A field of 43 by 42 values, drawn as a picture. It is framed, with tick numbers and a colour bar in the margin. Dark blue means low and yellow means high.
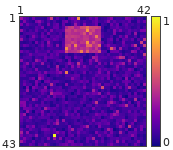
Odd patch: higher, in the top middle. Histogram: skewed, a long tail of high values. Ninth with the highest average: top middle.
